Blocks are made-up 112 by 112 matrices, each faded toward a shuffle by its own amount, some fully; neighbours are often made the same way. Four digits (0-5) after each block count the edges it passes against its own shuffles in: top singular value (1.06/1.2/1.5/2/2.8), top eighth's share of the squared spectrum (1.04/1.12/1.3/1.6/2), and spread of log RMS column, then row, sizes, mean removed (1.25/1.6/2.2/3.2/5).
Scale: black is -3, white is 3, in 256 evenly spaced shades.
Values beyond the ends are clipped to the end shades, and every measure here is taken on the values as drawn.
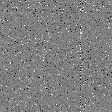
3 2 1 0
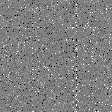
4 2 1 1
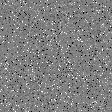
0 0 0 0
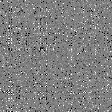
4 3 2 2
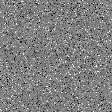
2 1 0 0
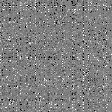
4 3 3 2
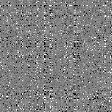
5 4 3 3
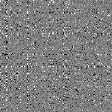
4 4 3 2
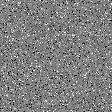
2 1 0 0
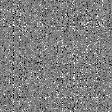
2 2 3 2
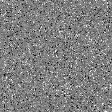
0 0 1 0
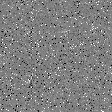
3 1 0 0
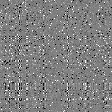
5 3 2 2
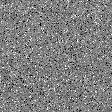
1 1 0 0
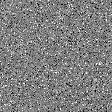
3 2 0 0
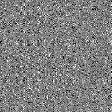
4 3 2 2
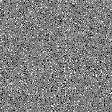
3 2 1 1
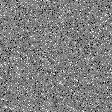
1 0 0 0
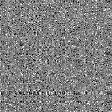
4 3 2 2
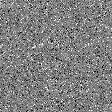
3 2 0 0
